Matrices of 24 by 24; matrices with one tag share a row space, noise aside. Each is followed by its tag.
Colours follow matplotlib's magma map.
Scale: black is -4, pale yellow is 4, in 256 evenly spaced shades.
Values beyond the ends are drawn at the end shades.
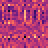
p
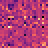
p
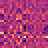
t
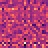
p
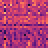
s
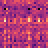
s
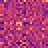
t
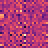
t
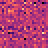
p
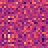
p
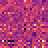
p
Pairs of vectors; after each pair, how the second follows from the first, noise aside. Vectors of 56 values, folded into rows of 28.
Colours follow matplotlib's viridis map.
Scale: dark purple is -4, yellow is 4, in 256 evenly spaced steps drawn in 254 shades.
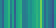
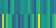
shuffled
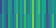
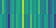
reversed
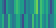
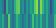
copied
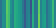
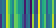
scaled up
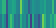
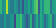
shuffled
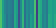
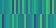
shuffled
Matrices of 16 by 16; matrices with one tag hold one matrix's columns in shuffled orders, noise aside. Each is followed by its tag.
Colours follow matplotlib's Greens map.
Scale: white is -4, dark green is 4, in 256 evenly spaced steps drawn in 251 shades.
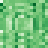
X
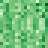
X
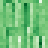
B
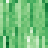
B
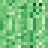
X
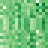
X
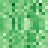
X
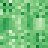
X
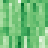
B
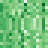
X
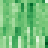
B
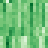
B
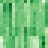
B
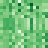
X
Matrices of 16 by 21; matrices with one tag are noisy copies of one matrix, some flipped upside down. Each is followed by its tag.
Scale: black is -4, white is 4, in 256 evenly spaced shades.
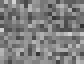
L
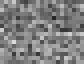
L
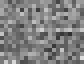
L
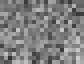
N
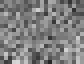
N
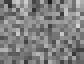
N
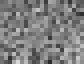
N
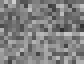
L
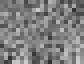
N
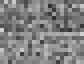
L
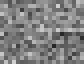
L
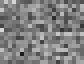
L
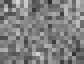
N
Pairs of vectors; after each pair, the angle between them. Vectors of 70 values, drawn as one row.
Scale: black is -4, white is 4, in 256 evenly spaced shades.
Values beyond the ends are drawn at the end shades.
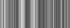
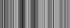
nearly opposite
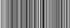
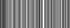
nearly opposite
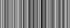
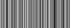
orthogonal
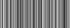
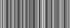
partly aligned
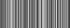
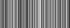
partly aligned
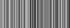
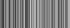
nearly opposite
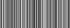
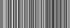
orthogonal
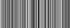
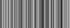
partly opposed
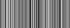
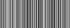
partly aligned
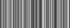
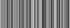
nearly opposite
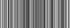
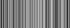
nearly opposite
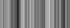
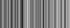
orthogonal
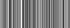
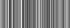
nearly parallel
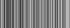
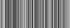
orthogonal
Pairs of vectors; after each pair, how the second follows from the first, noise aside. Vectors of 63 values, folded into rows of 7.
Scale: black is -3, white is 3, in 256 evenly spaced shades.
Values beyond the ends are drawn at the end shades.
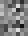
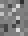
partly zeroed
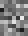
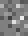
partly zeroed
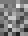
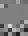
partly zeroed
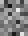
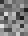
wrapped around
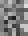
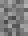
shrunk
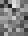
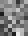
wrapped around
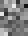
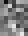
wrapped around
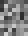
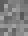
shrunk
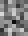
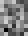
wrapped around
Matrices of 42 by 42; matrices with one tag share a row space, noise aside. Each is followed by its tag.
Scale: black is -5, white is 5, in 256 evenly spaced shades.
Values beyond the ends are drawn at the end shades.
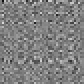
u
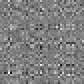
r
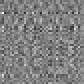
u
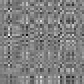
r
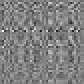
u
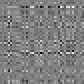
r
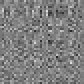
u
